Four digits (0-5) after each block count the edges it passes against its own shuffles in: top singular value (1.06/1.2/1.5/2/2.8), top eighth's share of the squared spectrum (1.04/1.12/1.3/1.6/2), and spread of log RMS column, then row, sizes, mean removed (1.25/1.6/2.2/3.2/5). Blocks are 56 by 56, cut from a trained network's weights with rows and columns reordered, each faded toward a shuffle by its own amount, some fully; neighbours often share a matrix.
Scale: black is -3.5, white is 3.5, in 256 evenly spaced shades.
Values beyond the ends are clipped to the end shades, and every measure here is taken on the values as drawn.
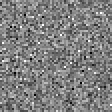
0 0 0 0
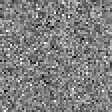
0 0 0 0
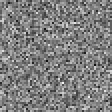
1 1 0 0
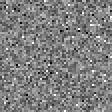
0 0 0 0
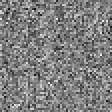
2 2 0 0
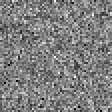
0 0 0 0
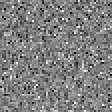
0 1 0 0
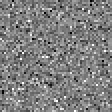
1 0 0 1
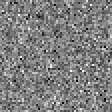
0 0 0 0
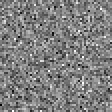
0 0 0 0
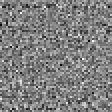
3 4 1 2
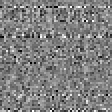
4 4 1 3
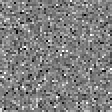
0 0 0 0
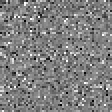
3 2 0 2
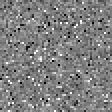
1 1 0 0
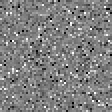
0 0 0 0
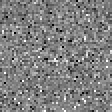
2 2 0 1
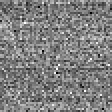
2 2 0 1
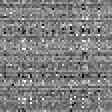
4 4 2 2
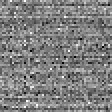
3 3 1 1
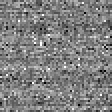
3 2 1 0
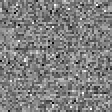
1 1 0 0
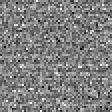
2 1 0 0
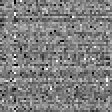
3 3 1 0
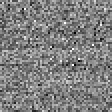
1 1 0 0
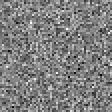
2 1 0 0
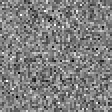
2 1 0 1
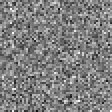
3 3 0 1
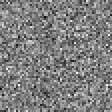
2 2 0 0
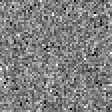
1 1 0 0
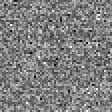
1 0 0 0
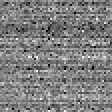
4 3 2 2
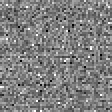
1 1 0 0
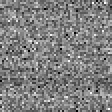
2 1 0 0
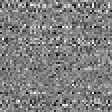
4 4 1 3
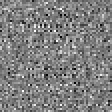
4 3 1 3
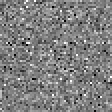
3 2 0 1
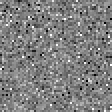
0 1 0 0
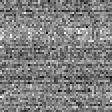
4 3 1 2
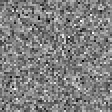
2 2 0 0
